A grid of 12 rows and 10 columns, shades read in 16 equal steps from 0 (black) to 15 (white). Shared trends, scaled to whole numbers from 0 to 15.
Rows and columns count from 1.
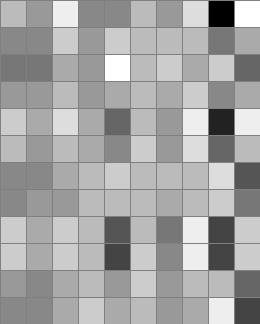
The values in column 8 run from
10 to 14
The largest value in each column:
12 10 14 12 15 12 12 14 14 15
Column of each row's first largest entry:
10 3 5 8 8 8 9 9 8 8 6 9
